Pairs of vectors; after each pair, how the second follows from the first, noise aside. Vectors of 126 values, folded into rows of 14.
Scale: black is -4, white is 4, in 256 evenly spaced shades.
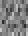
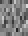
wrapped around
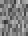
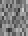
wrapped around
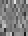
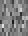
wrapped around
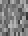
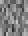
wrapped around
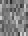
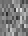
wrapped around
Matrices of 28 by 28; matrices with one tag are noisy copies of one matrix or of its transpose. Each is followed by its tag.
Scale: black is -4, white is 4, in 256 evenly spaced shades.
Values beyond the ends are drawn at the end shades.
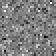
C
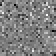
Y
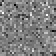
Y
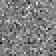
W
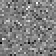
W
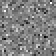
C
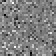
Y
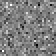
C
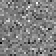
W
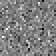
W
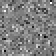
C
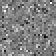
C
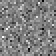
W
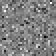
C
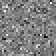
C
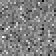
W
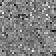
Y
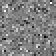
C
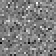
W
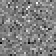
W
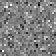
C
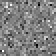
C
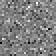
W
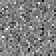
W
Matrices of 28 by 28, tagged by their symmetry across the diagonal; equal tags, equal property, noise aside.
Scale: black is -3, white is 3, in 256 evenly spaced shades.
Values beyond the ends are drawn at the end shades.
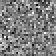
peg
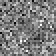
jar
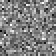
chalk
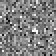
chalk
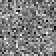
chalk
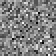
jar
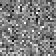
chalk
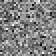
chalk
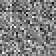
peg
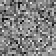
jar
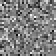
peg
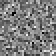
jar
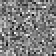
peg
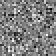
peg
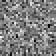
chalk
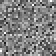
jar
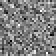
peg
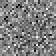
jar
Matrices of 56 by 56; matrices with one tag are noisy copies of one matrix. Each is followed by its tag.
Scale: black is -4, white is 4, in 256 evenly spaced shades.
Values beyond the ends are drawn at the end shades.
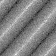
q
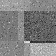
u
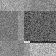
u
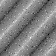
q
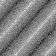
q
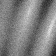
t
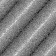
q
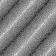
q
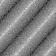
q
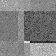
u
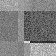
u
